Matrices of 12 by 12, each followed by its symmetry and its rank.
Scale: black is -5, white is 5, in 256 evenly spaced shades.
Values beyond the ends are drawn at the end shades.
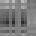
neither, rank one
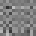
neither, rank two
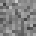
neither, full rank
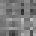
neither, rank two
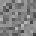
symmetric, full rank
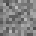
neither, full rank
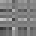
neither, rank one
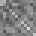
symmetric, full rank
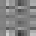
neither, rank one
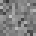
neither, full rank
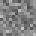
neither, full rank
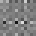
neither, rank two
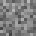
neither, full rank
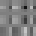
neither, rank one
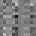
neither, rank two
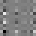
neither, rank one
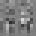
neither, rank two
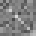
symmetric, full rank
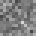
symmetric, full rank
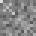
symmetric, full rank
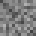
symmetric, full rank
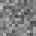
neither, full rank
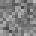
neither, full rank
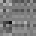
neither, rank two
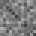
symmetric, full rank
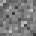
symmetric, full rank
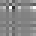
neither, rank one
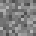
neither, full rank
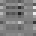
neither, rank one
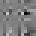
neither, rank two
